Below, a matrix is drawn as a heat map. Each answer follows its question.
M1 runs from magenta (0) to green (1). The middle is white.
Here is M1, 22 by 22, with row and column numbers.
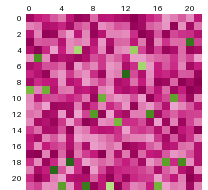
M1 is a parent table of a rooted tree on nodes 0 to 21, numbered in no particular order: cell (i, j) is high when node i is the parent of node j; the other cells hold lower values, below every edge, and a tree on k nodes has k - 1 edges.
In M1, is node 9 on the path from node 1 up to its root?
no
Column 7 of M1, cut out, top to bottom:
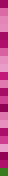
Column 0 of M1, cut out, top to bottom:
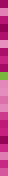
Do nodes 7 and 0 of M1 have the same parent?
no
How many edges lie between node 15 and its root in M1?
3
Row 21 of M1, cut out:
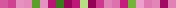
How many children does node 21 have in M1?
4
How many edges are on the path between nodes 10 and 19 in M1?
2
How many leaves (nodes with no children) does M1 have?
10
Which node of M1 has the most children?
21
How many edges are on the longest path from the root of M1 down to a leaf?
5
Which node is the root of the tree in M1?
21
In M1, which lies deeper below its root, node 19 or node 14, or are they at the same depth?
the same depth
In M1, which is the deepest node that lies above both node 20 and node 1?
18
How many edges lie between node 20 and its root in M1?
5
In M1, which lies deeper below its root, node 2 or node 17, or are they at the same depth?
the same depth
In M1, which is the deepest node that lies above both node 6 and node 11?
4
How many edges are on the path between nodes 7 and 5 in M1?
4
